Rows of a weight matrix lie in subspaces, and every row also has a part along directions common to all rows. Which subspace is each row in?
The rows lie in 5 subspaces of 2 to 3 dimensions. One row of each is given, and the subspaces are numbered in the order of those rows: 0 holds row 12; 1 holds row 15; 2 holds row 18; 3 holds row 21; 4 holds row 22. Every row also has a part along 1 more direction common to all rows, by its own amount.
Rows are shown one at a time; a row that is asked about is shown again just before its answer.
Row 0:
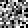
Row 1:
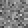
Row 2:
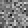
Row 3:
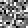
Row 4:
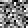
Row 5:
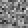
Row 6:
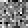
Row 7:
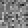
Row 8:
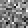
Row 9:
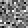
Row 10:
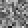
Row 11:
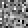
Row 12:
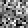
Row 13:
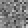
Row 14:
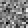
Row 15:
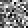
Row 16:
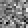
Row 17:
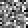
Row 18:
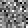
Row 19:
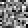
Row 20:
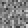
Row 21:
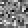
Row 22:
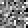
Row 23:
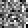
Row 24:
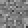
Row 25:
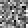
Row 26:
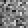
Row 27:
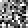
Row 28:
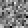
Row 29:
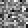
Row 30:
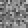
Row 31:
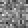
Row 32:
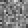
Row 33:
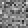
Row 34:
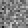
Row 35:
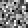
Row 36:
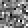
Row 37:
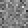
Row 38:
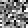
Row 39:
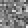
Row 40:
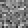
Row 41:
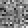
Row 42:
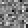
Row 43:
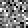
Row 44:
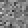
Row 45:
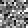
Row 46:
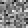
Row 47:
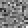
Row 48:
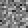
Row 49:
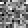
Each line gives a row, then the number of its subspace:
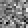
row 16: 0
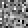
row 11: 1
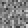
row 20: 0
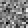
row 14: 0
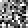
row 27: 4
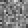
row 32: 4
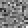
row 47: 2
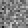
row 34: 3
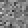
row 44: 3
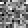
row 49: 2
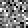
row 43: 2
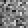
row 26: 0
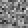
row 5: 3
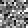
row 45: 4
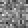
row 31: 2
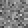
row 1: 3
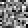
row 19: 1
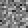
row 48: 0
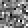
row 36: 1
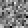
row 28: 1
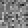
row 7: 4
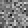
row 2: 1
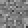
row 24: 4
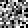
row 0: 0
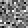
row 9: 3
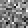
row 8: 0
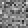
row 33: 1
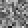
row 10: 1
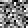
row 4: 1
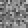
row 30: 2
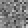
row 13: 2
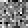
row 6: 4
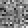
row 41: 2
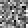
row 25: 4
